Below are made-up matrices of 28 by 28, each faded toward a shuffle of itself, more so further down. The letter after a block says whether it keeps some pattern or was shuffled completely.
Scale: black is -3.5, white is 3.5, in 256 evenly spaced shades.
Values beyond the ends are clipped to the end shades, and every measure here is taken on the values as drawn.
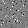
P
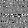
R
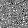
P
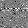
R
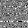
R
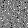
P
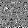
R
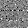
R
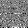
R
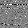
R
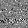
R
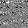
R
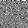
R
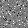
P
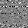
R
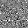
R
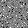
P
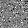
P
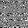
R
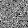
P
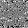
R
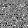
R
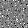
P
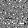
R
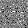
R
